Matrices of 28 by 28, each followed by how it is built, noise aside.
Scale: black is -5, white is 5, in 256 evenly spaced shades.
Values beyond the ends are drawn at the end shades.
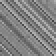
Toeplitz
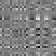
low rank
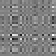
low rank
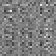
low rank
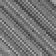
Toeplitz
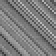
Toeplitz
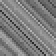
Toeplitz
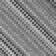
Toeplitz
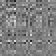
low rank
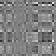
low rank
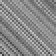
Toeplitz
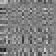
low rank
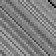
Toeplitz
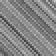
Toeplitz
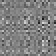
low rank
